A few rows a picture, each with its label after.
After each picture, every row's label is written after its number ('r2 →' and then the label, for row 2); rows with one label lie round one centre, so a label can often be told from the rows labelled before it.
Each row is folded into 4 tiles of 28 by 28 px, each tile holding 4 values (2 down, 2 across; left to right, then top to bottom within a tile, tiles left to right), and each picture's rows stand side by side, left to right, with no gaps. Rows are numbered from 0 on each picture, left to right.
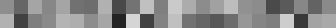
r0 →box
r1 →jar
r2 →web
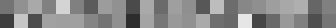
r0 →jar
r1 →box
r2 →jar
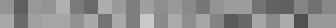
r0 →box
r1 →box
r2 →web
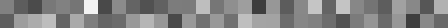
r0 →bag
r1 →bag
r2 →bag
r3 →web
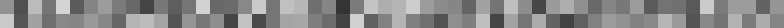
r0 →box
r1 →bag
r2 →jar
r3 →jar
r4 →box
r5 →web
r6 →box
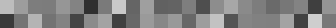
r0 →web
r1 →web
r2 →web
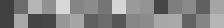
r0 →jar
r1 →web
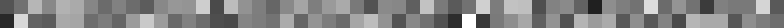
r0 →jar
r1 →bag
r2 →web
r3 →bag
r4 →jar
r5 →bag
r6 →bag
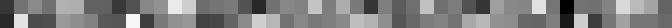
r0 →jar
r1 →jar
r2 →bag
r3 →bag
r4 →bag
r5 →jar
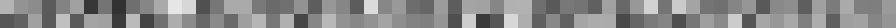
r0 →web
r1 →jar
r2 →web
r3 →box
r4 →jar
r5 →bag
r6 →web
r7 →box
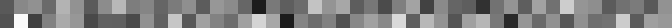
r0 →jar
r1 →web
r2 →bag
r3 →web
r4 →bag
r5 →web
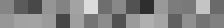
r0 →bag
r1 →bag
